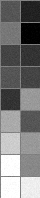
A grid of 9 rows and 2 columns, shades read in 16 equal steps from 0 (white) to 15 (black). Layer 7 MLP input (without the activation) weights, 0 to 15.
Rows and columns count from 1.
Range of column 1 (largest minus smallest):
12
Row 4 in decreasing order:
11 10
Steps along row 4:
up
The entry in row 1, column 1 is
10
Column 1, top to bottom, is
10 8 11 10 12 5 3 0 0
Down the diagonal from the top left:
10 15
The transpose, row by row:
10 8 11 10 12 5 3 0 0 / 13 15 12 11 6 10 6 7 1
